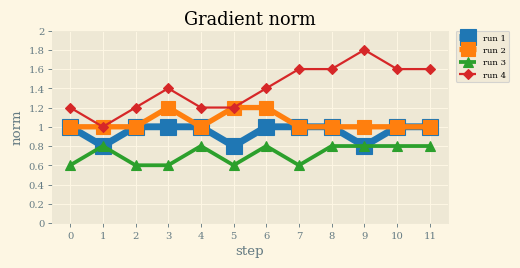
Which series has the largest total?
run 4
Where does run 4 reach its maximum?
9
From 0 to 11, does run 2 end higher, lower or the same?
the same
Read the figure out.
Title: Gradient norm
x-axis: step, ticks 0 1 2 3 4 5 6 7 8 9 10 11
y-axis: norm, ticks 0 0.2 0.4 0.6 0.8 1 1.2 1.4 1.6 1.8 2
Legend: run 1, run 2, run 3, run 4
Values:
run 1: 1 0.8 1 1 1 0.8 1 1 1 0.8 1 1
run 2: 1 1 1 1.2 1 1.2 1.2 1 1 1 1 1
run 3: 0.6 0.8 0.6 0.6 0.8 0.6 0.8 0.6 0.8 0.8 0.8 0.8
run 4: 1.2 1 1.2 1.4 1.2 1.2 1.4 1.6 1.6 1.8 1.6 1.6
